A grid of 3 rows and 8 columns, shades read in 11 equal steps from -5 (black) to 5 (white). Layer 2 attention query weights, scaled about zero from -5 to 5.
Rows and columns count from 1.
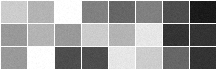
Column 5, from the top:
-1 2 4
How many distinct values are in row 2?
5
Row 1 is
3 2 5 0 -1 0 -2 -4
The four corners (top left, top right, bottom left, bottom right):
3 -4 1 -3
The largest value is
5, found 2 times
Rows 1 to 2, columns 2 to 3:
2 5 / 2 1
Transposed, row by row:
3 1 1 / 2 2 5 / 5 1 -2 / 0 3 -2 / -1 2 4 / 0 4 3 / -2 -3 -1 / -4 -3 -3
